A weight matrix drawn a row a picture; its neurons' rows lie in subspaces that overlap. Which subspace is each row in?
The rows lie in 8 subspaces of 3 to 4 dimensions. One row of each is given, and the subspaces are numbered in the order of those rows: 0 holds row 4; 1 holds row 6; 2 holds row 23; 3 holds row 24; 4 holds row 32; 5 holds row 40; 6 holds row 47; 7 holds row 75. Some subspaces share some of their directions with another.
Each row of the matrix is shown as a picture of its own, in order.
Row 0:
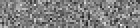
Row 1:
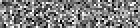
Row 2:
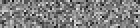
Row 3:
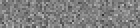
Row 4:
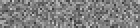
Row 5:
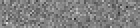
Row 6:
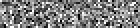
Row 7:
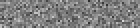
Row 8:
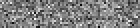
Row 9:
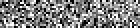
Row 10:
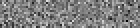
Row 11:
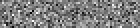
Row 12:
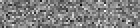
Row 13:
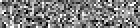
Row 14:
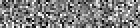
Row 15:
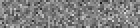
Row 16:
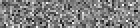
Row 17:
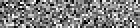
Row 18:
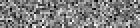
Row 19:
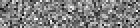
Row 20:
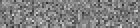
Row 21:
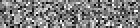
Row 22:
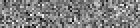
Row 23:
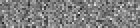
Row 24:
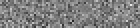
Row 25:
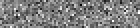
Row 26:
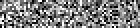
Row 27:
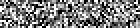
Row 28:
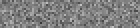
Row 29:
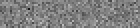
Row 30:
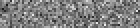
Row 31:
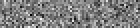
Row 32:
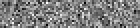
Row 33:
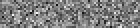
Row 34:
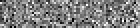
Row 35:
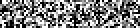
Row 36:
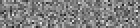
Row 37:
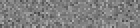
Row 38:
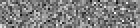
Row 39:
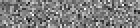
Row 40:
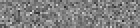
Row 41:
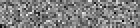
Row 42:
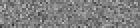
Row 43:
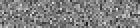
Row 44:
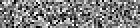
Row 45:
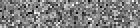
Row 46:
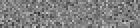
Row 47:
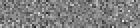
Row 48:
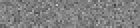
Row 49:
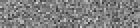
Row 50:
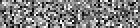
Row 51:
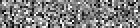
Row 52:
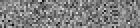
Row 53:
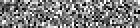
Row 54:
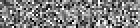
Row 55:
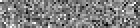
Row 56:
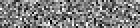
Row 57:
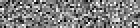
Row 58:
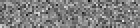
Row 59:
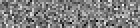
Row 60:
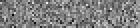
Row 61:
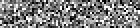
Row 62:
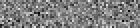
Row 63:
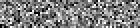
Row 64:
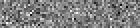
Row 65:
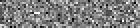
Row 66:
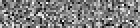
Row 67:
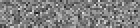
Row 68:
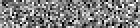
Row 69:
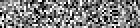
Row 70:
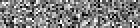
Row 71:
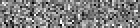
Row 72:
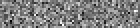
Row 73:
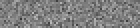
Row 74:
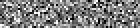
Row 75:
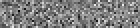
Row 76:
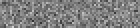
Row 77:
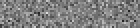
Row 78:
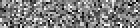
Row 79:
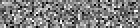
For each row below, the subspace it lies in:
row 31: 5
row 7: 6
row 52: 7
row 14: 6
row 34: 1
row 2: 0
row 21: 3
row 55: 1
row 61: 0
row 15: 0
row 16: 4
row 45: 7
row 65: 1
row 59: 4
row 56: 4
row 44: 4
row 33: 2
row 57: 6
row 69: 7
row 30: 4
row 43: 4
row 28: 0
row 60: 1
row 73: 4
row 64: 5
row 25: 0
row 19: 4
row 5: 5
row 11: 5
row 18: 3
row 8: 7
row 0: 4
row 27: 3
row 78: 4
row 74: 7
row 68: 2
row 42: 3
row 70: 6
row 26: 7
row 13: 1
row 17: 6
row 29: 3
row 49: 6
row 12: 7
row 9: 6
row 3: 2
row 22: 5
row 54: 1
